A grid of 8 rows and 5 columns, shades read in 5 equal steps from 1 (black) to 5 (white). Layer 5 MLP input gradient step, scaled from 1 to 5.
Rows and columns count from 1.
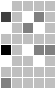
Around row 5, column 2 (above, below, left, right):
4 4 1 5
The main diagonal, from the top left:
5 4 3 4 3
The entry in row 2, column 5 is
4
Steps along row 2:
up up down up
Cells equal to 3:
5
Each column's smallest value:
1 4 3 3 3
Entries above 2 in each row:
5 4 5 5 4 5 5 5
